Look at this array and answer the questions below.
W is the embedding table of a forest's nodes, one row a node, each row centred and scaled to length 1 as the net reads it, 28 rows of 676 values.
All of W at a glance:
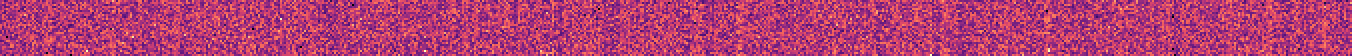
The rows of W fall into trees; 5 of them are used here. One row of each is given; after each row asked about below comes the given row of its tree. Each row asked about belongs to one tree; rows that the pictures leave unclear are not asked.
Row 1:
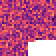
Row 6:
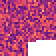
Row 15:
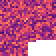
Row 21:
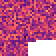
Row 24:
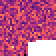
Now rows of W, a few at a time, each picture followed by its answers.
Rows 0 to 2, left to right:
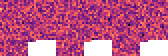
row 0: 21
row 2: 6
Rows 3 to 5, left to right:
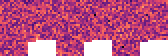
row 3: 15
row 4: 6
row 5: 21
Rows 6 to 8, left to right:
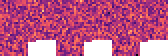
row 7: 24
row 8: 24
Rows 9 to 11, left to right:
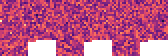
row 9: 1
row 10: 6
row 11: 15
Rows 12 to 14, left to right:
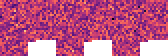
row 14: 21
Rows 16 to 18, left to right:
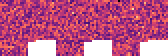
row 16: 1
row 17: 21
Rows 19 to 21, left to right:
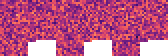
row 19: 24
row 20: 6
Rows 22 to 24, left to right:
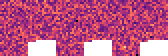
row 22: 15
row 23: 15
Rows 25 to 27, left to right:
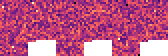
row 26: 15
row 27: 6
